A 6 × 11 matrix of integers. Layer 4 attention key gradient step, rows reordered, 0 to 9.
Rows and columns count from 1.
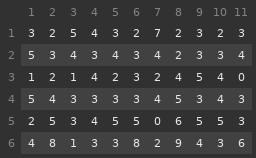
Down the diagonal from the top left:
3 3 1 3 5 8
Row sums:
36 38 28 40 43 51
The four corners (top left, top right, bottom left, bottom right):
3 3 4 6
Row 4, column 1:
5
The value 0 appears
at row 3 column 11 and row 5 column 7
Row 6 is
4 8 1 3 3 8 2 9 4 3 6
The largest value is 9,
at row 6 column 8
